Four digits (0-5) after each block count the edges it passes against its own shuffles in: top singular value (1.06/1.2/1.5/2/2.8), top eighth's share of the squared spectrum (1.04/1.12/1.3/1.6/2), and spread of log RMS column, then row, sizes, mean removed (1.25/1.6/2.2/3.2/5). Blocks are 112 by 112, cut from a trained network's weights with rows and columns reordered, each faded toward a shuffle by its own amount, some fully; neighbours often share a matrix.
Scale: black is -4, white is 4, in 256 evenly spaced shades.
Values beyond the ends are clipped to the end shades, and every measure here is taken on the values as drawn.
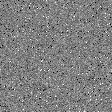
1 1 0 1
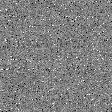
2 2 0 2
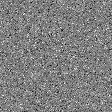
1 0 0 0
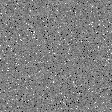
0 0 0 0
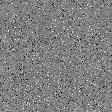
1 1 0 0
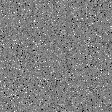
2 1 0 0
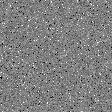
0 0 0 0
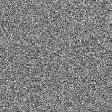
3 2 0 1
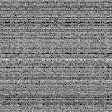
5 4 2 3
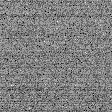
3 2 0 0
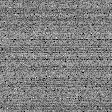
4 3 1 2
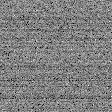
3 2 0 1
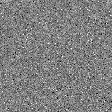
3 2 0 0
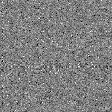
3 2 1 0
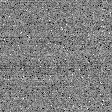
2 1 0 0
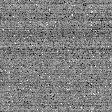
4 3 1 1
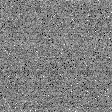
2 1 0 0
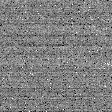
3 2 1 1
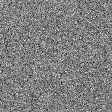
1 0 0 0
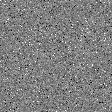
0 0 0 0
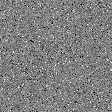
0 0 0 0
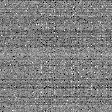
4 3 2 1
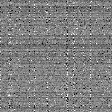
4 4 3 1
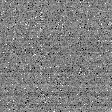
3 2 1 0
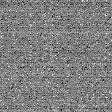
3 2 2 1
